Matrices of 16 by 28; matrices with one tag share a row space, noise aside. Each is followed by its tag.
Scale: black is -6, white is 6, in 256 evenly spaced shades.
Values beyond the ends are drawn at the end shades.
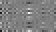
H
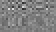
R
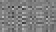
R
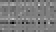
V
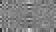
H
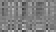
R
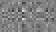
R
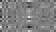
H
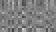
R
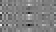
H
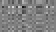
R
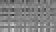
V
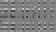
V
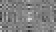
H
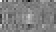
H
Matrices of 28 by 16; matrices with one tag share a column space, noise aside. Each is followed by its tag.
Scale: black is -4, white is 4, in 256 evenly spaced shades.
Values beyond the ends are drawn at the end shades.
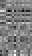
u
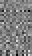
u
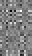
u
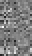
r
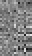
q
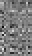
q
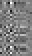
q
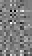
u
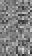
r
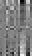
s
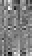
s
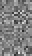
r
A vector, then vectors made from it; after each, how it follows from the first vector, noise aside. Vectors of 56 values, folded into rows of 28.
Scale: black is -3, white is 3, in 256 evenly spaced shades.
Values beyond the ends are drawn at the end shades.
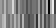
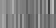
shrunk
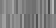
shrunk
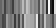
negated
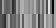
negated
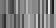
negated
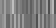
shrunk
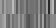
shrunk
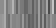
shrunk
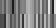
negated
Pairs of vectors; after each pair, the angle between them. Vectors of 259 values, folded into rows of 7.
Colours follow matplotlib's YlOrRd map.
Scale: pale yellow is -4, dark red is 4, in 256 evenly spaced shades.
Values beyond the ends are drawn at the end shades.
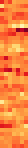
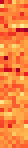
nearly parallel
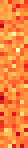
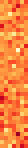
nearly parallel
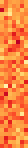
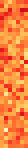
partly opposed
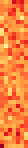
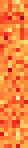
partly opposed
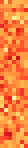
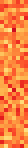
partly opposed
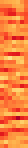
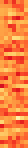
nearly opposite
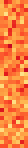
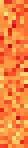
nearly parallel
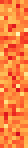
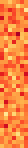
nearly opposite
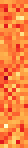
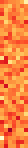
orthogonal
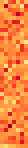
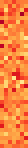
orthogonal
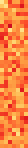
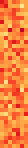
nearly opposite
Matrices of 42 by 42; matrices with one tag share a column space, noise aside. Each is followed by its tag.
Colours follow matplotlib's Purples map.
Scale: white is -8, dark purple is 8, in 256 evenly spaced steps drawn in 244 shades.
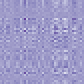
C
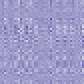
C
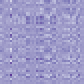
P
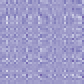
P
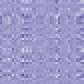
P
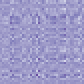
P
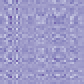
P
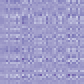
P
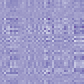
C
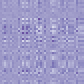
C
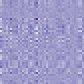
C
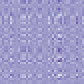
P
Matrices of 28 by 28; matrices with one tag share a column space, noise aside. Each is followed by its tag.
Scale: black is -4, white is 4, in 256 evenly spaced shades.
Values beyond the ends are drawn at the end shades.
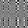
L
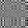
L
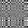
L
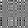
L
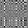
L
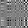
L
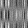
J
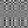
L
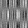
J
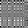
L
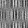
J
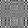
L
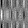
J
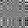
L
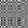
L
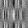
J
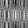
J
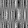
J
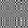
L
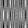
J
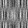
J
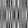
J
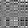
L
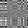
L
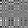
L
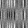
J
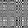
L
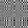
L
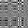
L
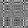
L
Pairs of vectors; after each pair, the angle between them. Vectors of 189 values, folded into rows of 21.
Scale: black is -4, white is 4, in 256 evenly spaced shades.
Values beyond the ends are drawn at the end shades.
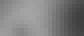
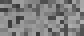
orthogonal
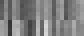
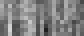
nearly opposite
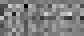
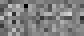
nearly parallel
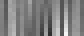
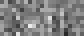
partly opposed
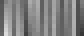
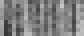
nearly opposite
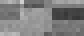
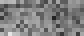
partly aligned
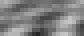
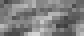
nearly opposite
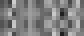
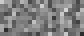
partly opposed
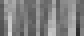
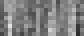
nearly parallel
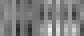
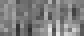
nearly parallel
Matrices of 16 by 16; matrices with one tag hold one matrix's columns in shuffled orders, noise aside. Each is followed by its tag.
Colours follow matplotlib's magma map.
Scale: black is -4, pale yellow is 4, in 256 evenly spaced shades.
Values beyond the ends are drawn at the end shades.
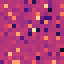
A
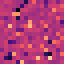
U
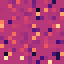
U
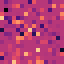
A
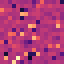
U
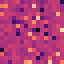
A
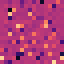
U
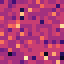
U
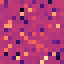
U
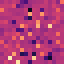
U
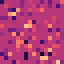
U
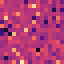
A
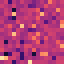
U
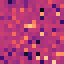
U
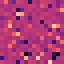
U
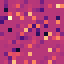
A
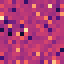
A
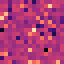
A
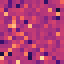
U
